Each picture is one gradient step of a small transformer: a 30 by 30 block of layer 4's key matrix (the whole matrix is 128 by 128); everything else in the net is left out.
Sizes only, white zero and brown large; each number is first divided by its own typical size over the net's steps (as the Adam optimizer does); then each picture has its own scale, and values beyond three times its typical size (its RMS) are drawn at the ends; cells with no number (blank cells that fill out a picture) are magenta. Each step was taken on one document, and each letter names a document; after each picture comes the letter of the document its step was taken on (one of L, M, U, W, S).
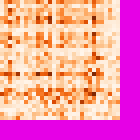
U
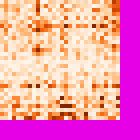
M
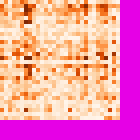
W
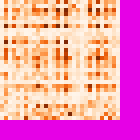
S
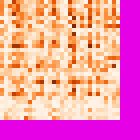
W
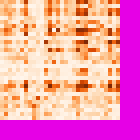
M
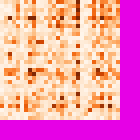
S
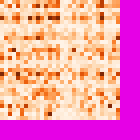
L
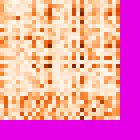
W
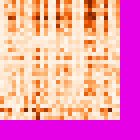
S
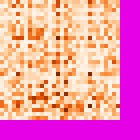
U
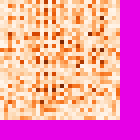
U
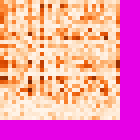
W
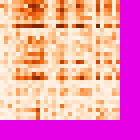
S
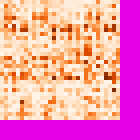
W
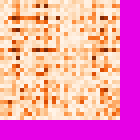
L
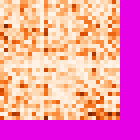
M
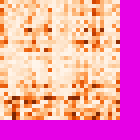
M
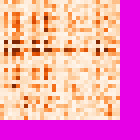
L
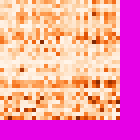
M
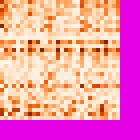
M
